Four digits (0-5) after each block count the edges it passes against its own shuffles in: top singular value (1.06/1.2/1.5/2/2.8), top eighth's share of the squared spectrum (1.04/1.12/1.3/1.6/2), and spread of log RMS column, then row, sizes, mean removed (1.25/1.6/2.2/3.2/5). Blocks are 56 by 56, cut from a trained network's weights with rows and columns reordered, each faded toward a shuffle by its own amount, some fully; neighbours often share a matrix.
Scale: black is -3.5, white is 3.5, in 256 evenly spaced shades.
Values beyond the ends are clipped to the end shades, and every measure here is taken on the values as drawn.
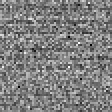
2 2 0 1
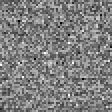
1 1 0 0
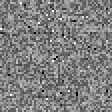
0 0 0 0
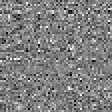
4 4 2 2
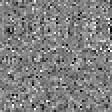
3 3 1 2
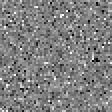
0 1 0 0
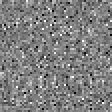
3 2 1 1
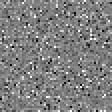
0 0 0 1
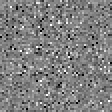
3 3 1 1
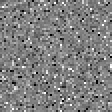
1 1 0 0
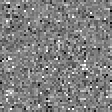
2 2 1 1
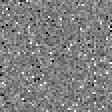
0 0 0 0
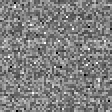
1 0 0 0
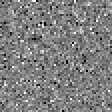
0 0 0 0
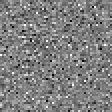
3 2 0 1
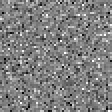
0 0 0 0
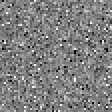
0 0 0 0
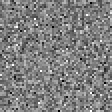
1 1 0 0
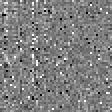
3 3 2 0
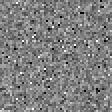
0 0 0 0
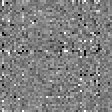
3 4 2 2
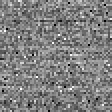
2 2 0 0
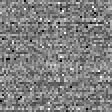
3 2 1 0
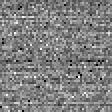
3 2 0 1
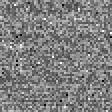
2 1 0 0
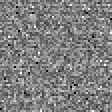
1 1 0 0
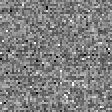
2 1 0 0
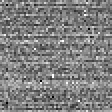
4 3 1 1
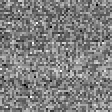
2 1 0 0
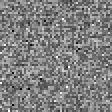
0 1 0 0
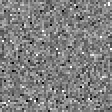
1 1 0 0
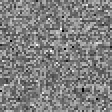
1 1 0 0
